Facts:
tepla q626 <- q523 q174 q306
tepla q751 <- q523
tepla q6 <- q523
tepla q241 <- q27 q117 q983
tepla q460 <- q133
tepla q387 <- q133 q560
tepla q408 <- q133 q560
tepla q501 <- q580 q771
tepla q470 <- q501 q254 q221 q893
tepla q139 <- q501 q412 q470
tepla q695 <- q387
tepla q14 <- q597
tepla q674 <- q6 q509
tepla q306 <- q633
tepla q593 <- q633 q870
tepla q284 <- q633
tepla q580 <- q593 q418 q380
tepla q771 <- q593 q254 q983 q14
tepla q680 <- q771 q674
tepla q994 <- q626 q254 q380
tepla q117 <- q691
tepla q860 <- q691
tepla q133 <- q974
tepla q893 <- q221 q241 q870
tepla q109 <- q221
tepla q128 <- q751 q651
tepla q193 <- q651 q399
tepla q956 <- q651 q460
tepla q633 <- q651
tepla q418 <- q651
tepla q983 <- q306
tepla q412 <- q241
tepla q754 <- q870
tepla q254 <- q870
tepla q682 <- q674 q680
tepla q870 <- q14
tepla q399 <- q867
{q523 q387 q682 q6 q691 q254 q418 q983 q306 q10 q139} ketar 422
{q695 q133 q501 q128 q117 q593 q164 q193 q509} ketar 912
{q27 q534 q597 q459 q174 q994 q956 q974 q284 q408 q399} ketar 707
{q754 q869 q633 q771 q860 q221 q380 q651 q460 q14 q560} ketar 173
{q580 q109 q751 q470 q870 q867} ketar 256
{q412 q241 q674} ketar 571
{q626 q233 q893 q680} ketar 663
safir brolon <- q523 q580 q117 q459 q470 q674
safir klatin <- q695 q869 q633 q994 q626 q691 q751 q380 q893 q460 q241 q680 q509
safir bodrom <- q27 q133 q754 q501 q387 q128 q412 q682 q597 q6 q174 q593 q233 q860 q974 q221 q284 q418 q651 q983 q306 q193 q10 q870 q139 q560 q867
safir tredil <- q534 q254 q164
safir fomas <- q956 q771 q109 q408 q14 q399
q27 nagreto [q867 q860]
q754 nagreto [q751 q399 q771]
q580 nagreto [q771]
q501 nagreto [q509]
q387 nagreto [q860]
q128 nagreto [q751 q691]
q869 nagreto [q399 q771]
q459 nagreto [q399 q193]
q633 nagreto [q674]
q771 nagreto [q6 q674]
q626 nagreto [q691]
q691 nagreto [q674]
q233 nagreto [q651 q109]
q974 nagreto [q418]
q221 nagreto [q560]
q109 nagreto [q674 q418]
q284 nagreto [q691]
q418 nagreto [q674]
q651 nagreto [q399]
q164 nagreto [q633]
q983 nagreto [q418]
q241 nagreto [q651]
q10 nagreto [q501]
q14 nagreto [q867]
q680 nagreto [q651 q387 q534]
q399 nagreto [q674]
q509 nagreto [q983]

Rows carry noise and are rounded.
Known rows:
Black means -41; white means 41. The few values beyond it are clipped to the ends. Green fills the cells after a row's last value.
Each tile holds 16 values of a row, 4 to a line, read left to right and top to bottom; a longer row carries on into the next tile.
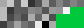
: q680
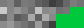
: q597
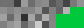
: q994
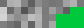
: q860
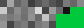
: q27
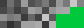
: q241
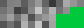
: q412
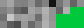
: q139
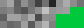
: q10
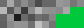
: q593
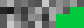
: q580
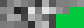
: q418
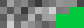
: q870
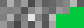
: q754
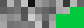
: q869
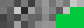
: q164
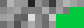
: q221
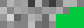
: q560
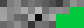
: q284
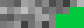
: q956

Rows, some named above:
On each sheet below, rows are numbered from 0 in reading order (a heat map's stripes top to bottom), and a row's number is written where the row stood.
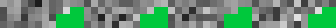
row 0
q254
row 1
q128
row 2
q593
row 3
q893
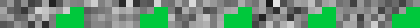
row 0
q233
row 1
q523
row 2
q460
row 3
q509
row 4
q994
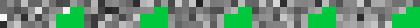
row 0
q626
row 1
q501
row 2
q869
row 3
q869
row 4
q380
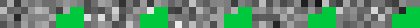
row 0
q193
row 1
q691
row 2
q751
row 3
q459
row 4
q27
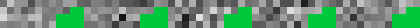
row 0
q860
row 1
q284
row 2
q651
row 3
q233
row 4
q133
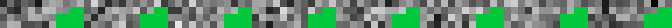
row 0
q109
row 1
q674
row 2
q751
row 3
q983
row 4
q233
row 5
q651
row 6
q6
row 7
q399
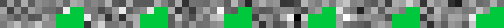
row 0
q695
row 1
q626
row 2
q867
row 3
q771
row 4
q387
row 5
q14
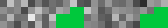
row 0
q754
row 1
q974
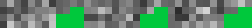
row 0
q470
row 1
q534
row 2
q117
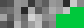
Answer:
q633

